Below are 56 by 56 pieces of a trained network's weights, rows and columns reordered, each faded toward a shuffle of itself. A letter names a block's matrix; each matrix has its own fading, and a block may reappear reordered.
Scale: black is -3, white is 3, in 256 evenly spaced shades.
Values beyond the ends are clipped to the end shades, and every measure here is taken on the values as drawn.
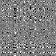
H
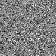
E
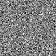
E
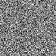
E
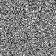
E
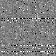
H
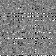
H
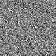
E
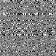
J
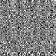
J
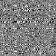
J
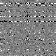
H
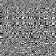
J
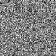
E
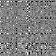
H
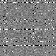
H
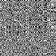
J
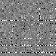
H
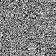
E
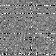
H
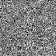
E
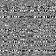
J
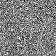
E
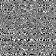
J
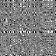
H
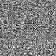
E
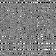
H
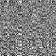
J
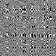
H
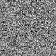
E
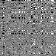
H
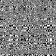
J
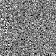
E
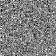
E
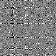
H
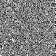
E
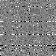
H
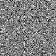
E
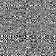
J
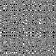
H
